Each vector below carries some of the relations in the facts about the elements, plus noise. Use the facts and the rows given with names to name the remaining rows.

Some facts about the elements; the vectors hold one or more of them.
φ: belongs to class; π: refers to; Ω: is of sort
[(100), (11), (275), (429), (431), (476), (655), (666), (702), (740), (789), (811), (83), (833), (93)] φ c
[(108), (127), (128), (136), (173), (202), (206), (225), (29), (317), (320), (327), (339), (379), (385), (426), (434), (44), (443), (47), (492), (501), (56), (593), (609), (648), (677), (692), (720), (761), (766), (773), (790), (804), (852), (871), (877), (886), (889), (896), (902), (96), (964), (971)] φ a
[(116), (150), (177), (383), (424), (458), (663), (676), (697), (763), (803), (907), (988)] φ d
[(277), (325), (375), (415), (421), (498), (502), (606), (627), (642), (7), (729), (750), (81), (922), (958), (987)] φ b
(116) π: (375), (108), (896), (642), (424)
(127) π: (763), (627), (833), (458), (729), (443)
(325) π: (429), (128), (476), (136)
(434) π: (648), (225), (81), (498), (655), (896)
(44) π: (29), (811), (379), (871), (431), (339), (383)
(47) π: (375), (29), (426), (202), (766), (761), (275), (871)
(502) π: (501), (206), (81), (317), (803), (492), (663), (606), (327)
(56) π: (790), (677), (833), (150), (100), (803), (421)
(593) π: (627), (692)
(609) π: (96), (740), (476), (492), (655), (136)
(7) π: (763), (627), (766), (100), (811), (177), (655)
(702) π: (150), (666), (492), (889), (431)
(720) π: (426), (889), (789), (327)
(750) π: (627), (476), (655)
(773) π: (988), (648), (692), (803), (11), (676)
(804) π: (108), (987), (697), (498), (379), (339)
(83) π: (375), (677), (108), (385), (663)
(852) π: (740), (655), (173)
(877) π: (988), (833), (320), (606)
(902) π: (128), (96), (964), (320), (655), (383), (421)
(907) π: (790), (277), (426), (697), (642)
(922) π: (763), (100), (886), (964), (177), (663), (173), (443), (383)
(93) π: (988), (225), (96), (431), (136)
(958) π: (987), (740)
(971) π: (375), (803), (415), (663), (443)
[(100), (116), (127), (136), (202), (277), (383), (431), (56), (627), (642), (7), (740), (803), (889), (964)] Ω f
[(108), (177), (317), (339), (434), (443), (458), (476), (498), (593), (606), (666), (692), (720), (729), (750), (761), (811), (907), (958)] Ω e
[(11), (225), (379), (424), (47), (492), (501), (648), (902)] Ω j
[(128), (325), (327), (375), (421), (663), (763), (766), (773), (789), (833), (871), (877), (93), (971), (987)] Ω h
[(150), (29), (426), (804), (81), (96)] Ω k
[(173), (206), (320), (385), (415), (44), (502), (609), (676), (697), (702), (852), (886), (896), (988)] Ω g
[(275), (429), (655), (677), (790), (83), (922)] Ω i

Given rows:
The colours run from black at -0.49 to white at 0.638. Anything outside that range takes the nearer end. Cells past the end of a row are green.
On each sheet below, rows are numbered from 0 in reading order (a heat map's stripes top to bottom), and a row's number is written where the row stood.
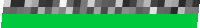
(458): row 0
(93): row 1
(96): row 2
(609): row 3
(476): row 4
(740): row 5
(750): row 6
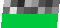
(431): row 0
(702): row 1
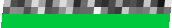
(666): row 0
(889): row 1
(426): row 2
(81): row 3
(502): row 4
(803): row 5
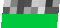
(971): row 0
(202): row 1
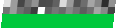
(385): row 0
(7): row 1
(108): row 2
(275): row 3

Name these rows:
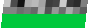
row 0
(663)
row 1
(47)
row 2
(833)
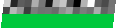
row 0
(729)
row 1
(697)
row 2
(150)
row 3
(128)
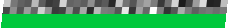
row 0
(434)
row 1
(375)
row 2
(593)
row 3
(958)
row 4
(127)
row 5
(642)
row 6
(429)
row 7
(676)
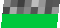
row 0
(83)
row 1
(44)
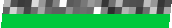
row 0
(987)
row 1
(790)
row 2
(692)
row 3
(277)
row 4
(498)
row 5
(804)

